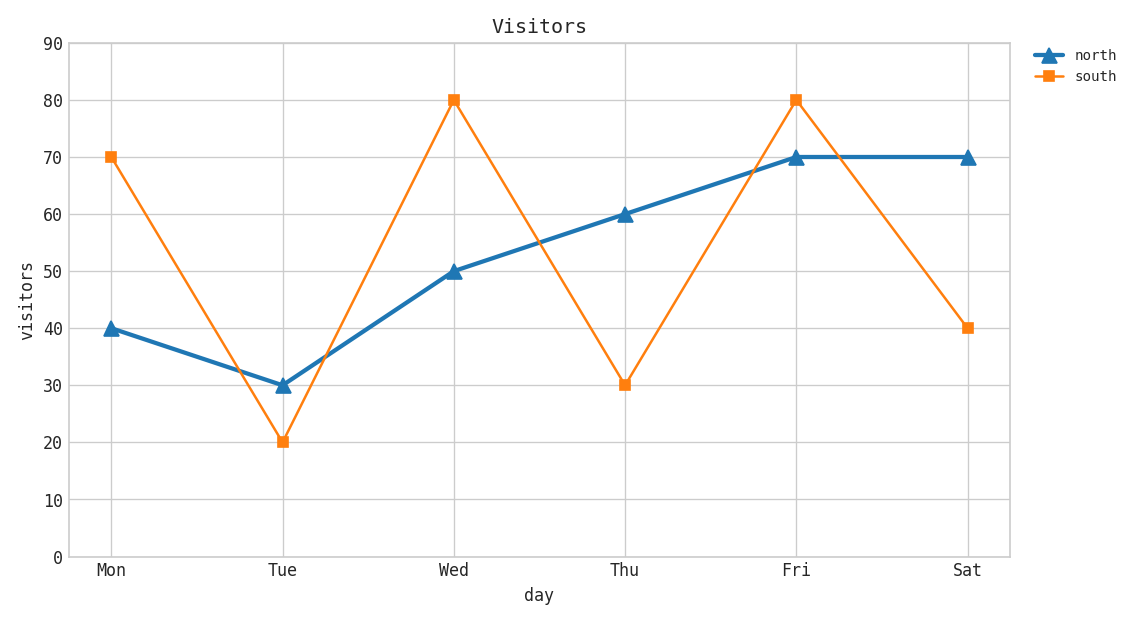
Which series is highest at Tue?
north
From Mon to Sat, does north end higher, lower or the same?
higher
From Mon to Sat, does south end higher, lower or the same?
lower
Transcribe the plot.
Title: Visitors
x-axis: day, ticks Mon Tue Wed Thu Fri Sat
y-axis: visitors, ticks 0 10 20 30 40 50 60 70 80 90
Legend: north, south
Values:
north: 40 30 50 60 70 70
south: 70 20 80 30 80 40
